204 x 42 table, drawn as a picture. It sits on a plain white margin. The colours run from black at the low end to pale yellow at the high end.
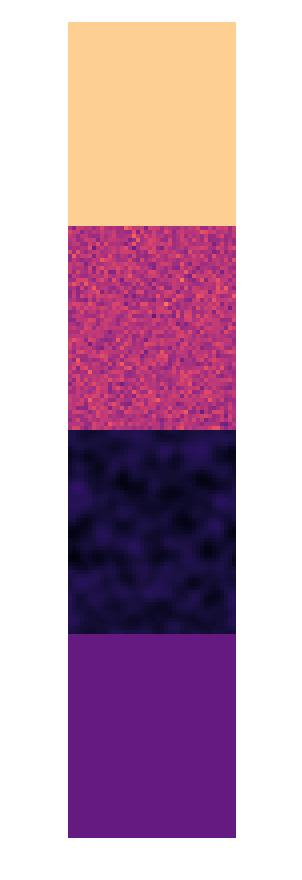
The table splits into 4 rows of 1 panel. Panel 1,1: very high, flat. Panel 2,1: middling, fine-grained. Panel 3,1: very low, blotchy, faint in contrast. Panel 4,1: low, flat.
